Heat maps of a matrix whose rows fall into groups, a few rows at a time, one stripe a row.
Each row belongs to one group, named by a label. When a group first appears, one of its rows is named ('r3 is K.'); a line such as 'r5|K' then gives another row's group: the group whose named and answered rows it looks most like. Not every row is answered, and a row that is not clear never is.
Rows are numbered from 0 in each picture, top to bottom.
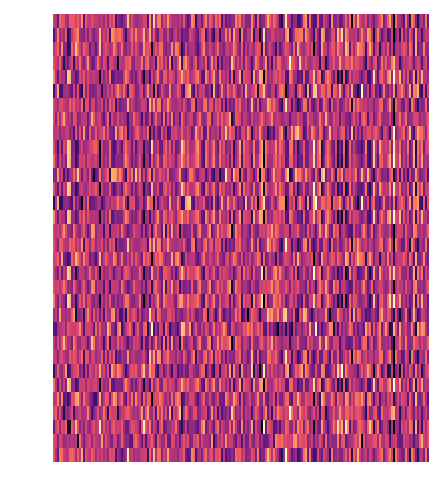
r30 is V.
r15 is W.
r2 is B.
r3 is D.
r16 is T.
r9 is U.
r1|B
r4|U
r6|T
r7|W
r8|V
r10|U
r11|B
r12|U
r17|B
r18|U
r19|W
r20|U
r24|T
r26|U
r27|B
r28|D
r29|B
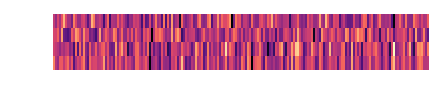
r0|W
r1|B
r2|V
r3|V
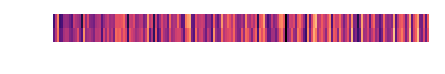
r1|V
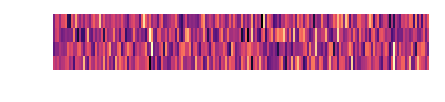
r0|B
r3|V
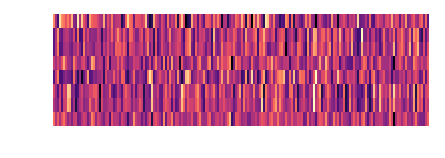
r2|V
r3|W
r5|U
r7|W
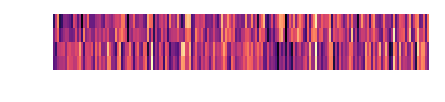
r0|V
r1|V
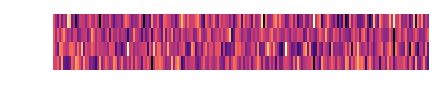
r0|U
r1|W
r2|T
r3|B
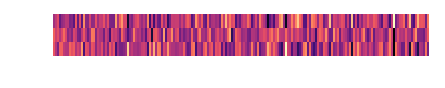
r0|V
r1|W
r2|T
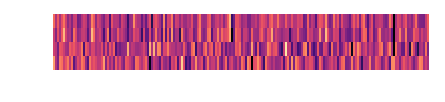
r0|W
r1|W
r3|V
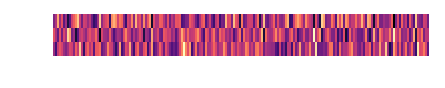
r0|B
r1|U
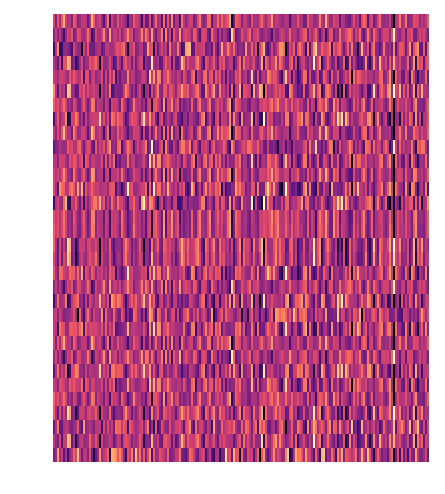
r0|W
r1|D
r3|U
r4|T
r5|U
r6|W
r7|B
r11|W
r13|B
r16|U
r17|U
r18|T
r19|D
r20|B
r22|T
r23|W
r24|D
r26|T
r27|W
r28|U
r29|V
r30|U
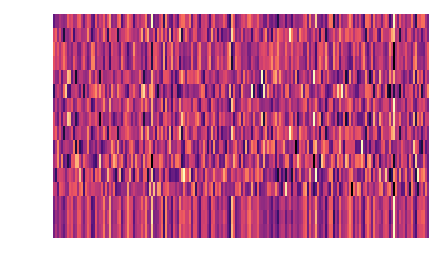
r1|D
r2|W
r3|W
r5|B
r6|D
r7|U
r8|D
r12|T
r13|D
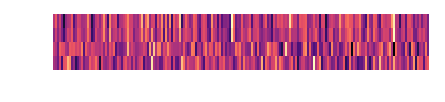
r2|T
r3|U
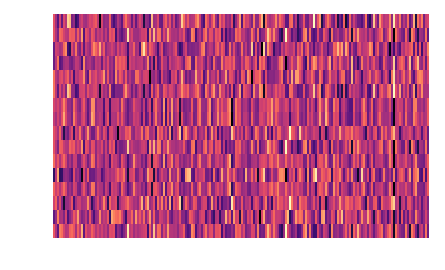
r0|U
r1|T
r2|B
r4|V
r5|U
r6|W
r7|W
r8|D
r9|T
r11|V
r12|W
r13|D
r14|B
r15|T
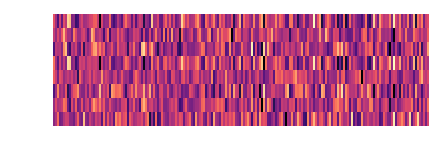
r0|U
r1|W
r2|B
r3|U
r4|V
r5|B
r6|B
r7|V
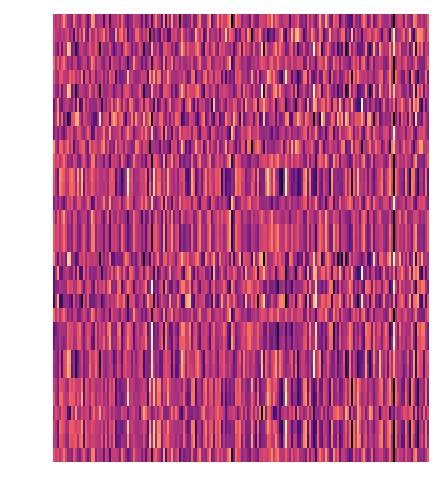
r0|W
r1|V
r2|U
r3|W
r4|T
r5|U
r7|B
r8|D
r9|V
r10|W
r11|T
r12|T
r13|D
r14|W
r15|W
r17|U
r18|V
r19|D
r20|V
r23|D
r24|U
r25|U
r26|T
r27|T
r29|T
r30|T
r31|W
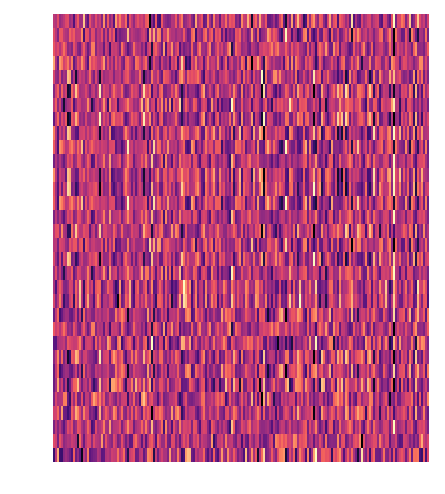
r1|T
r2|W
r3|V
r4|U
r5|B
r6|D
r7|B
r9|T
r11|U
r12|U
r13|T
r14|D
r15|B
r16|T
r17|U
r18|D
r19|D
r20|D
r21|V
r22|W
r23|D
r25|V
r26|B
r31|V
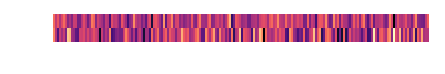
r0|W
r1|U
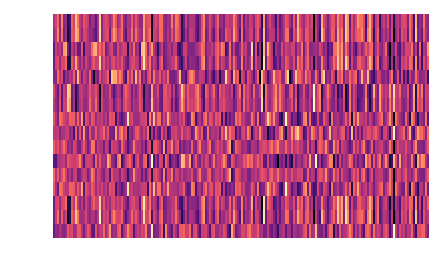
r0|B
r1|B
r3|B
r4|B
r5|U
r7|T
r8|V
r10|D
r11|W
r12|T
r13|B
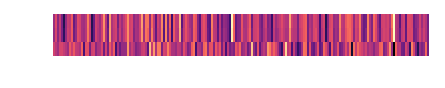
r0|D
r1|D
